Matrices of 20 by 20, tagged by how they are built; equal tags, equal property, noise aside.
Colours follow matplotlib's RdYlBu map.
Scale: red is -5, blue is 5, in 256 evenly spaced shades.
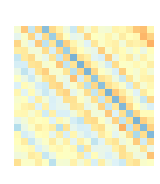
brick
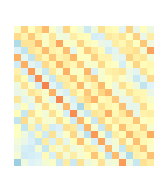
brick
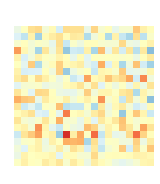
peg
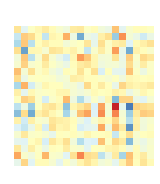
peg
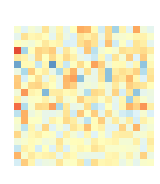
peg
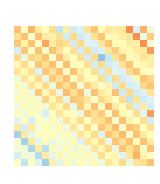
brick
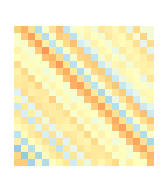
brick
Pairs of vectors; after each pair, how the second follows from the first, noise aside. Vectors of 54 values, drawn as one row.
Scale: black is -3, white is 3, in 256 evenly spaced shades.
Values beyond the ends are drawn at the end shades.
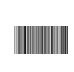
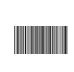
sign-scrambled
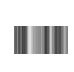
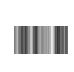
reversed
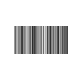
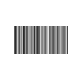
shuffled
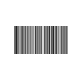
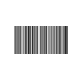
reversed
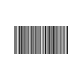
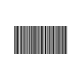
sign-scrambled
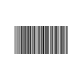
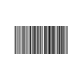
sign-scrambled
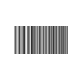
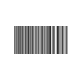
reversed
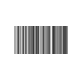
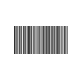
shuffled
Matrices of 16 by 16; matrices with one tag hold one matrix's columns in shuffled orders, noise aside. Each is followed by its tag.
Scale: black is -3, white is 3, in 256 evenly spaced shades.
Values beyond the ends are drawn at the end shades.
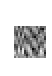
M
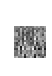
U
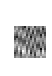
M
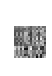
U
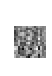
U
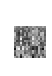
U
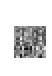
U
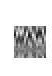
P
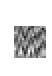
M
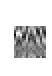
P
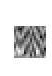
M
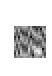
M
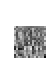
U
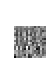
U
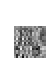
U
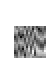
M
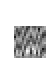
M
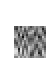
M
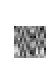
M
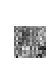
U
